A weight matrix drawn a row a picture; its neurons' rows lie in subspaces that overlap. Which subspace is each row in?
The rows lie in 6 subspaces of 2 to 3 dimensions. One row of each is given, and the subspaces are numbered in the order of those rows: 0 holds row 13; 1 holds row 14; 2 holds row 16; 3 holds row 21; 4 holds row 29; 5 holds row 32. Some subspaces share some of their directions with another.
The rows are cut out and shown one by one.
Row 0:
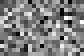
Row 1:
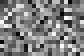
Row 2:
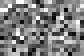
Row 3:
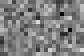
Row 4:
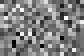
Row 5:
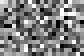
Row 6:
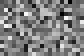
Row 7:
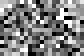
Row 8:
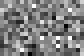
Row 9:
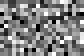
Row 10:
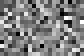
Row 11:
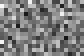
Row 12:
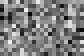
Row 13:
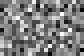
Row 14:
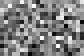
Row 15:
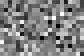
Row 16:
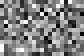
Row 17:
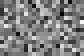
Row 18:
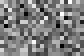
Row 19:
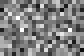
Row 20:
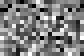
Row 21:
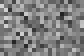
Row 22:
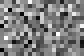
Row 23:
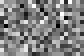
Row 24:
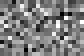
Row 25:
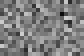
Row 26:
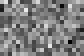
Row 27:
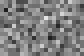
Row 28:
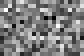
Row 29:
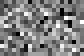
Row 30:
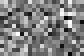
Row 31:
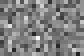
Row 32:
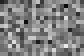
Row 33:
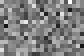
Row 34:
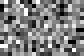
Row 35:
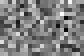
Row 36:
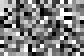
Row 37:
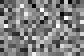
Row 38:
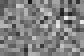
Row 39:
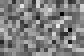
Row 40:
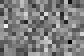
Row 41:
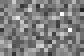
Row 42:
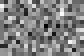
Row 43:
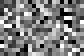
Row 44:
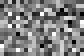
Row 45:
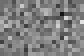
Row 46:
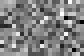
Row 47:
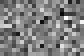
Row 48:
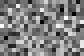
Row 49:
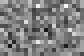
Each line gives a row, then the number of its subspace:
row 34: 4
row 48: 3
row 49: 5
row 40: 2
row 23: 2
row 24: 0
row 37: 2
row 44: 2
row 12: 4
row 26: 4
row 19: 0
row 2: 1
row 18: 2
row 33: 2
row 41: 0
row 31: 4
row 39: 0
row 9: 0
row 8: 1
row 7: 1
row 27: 1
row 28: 1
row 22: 3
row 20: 1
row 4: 3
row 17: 4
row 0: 4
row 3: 0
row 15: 1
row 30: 4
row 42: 4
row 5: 5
